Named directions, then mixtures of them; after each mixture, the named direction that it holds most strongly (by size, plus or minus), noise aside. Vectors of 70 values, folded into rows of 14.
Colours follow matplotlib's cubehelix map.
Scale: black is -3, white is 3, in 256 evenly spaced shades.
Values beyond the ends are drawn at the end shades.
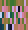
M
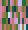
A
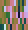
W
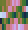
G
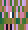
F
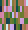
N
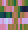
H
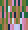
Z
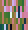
W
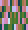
A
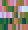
H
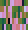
W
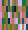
A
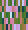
F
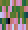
G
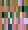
H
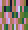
N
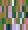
Z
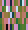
F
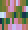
G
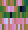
H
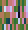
W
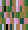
N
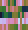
H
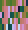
M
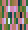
A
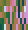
W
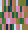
N
